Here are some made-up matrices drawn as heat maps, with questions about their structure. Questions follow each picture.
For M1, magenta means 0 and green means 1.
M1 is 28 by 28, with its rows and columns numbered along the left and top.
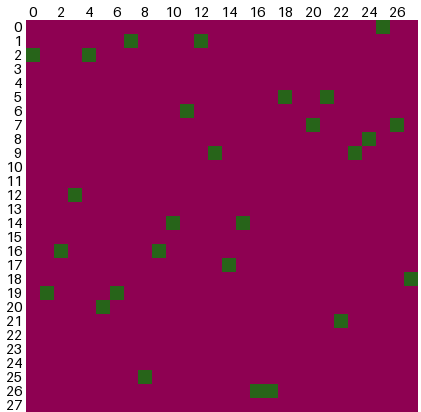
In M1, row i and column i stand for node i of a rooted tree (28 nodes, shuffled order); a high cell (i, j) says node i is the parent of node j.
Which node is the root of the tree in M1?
19
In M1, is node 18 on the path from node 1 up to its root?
no
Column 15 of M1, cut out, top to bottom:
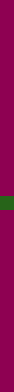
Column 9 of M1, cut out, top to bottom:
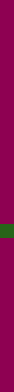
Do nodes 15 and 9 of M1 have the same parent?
no
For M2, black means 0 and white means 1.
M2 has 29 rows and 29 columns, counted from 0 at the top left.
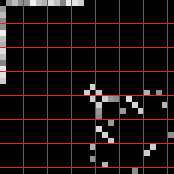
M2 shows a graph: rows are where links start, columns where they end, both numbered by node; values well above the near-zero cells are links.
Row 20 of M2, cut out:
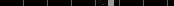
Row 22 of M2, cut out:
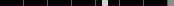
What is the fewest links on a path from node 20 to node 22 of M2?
4
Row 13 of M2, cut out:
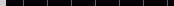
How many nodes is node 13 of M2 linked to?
1
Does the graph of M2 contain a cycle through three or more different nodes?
no
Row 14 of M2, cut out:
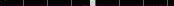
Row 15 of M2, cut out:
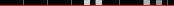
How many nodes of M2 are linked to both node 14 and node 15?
0
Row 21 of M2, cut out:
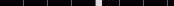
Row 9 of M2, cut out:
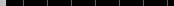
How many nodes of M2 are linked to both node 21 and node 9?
0
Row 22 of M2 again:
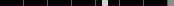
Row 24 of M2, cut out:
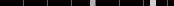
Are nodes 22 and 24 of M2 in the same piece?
yes
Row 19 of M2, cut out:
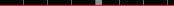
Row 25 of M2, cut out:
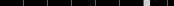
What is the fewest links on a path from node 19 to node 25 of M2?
4
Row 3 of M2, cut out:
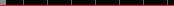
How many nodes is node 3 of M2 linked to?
1
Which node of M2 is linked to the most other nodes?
node 0
